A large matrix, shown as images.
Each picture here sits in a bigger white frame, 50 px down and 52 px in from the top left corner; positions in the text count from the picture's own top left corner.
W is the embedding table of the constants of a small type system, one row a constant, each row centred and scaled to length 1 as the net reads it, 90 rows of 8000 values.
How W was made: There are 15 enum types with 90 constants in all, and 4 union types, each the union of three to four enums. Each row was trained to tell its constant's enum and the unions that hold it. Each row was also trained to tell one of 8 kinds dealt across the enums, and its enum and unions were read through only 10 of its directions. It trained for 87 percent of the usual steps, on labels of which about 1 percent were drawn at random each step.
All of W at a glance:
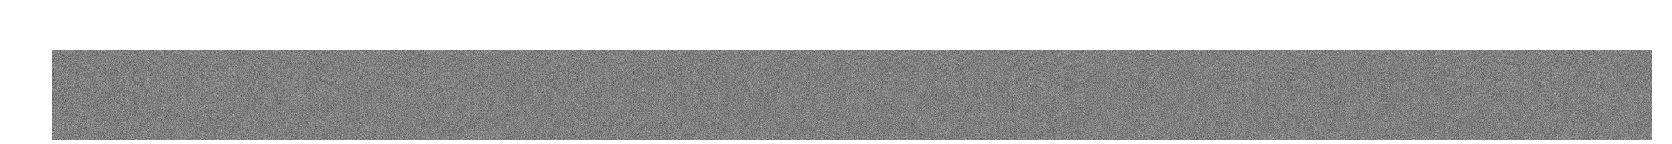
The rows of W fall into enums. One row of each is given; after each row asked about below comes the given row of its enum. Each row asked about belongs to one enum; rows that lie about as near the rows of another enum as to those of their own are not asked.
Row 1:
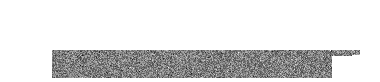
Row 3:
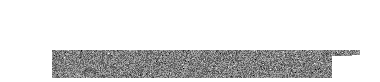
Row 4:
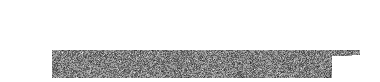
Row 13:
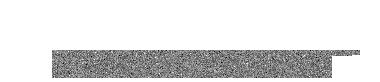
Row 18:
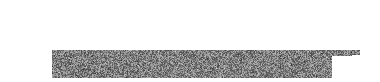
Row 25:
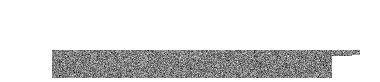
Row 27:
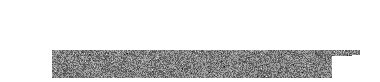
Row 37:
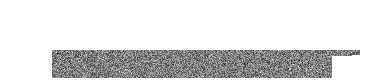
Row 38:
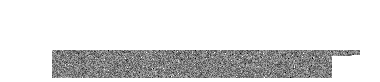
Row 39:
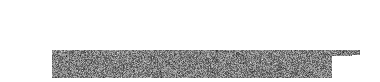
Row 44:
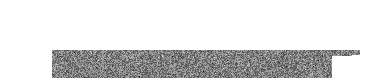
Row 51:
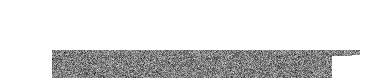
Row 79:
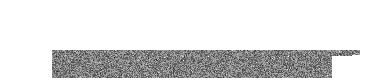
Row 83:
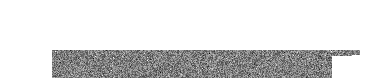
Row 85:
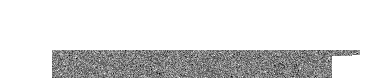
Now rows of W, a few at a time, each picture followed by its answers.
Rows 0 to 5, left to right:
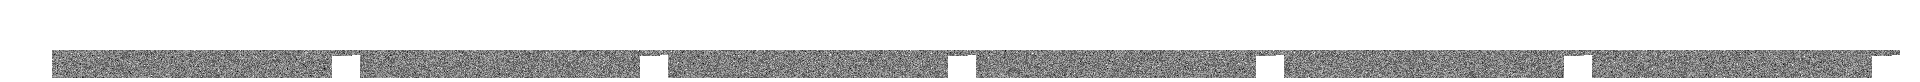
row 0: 13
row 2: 83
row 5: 37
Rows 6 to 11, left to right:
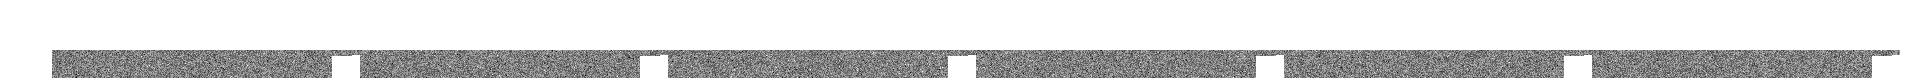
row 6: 18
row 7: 27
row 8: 37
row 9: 38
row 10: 18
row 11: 4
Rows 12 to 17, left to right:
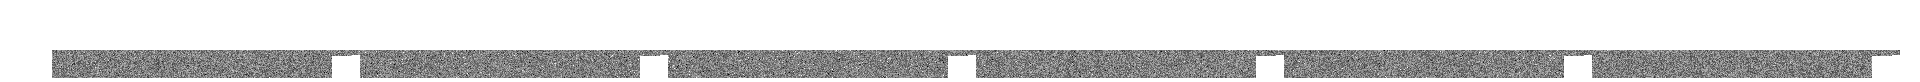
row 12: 79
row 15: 83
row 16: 37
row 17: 39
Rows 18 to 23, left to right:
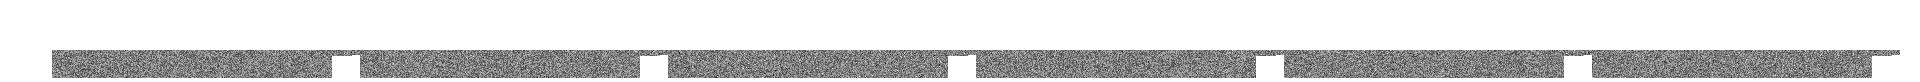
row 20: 18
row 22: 79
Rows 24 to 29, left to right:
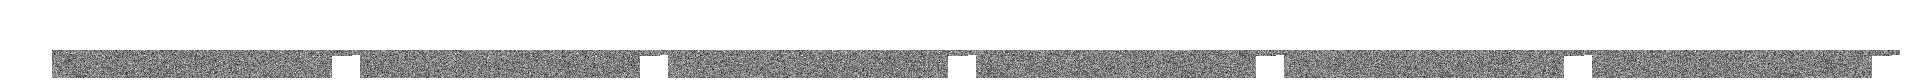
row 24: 18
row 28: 39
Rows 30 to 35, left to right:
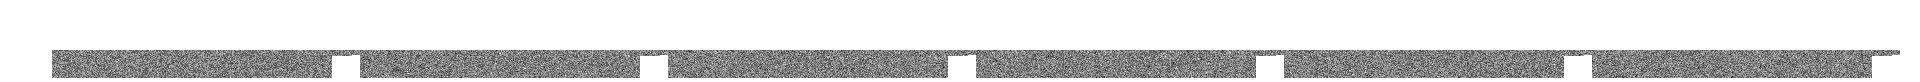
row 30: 44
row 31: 3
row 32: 38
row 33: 1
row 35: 27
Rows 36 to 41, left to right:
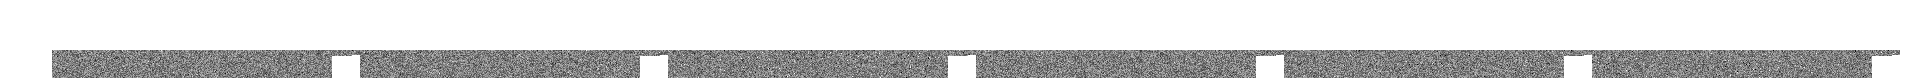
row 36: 27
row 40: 25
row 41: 27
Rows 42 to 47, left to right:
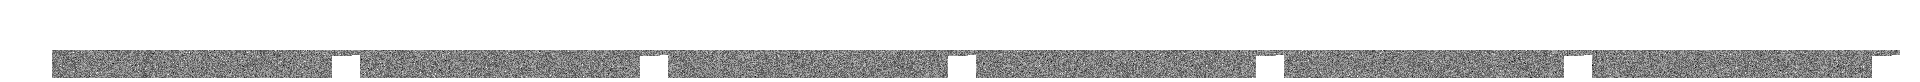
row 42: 83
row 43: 51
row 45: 44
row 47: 1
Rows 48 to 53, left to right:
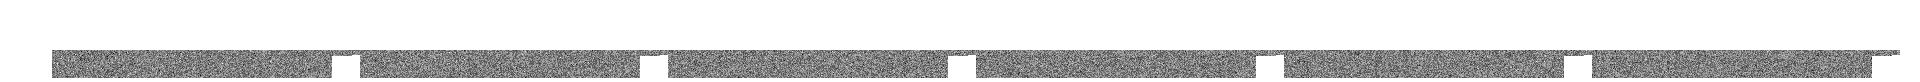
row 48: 38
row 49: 44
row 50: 79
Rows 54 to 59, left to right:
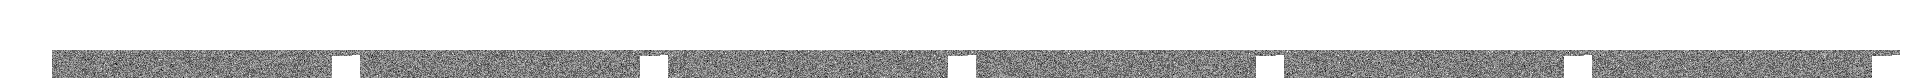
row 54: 38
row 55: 18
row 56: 4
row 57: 1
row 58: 38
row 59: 51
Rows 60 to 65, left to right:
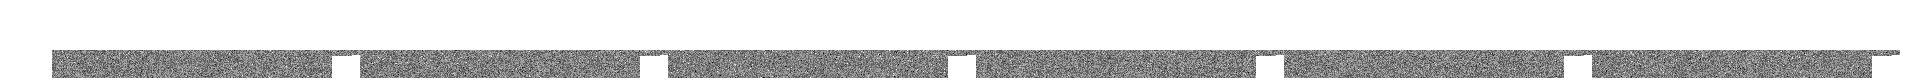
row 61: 79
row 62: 1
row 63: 4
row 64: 79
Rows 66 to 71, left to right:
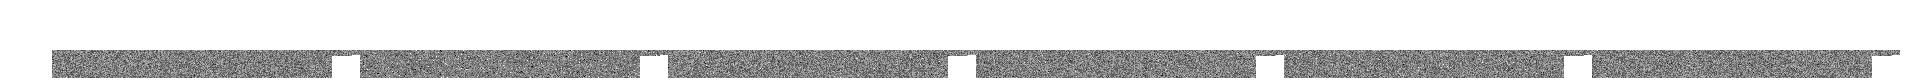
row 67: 13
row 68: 51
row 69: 83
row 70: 83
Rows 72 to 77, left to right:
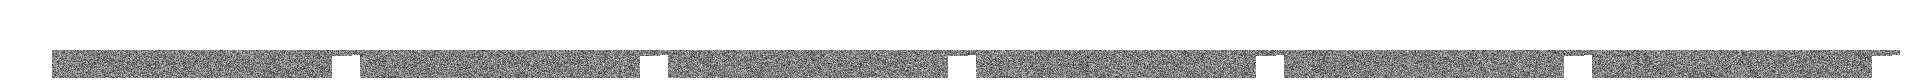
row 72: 39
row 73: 39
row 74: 37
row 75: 27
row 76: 37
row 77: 39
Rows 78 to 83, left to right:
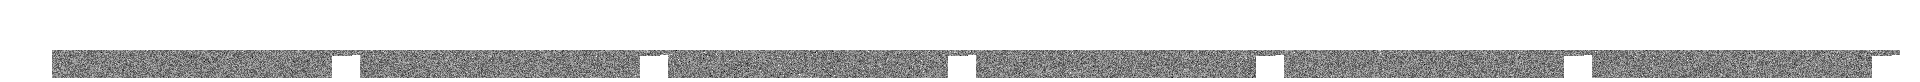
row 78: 18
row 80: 38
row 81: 1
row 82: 39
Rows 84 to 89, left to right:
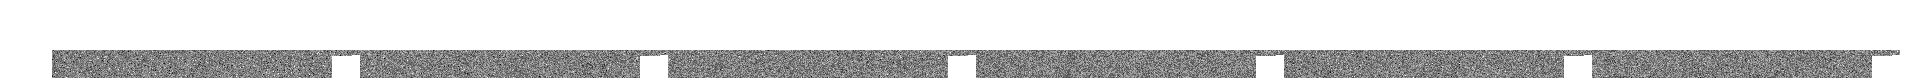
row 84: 3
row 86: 79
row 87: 83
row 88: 1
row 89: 44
